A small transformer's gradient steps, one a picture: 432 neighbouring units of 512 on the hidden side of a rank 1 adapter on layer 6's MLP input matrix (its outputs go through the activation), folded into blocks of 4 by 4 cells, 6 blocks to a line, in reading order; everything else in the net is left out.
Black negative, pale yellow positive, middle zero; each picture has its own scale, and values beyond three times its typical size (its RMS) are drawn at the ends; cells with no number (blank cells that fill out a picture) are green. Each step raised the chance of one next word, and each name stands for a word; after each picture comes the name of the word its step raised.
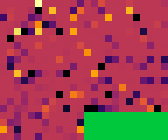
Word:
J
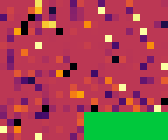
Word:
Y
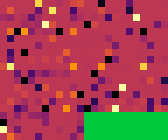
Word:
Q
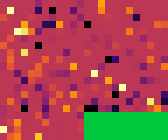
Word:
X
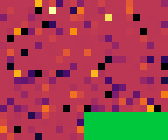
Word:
J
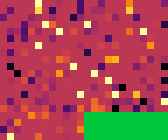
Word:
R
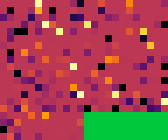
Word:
R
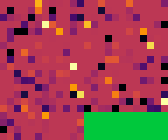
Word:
R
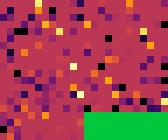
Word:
R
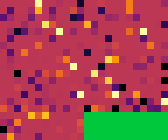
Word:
R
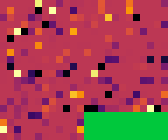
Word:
J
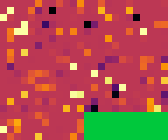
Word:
X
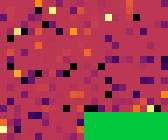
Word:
J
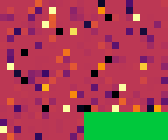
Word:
Q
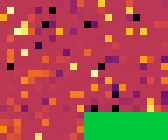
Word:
X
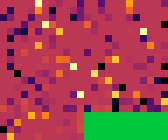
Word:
R
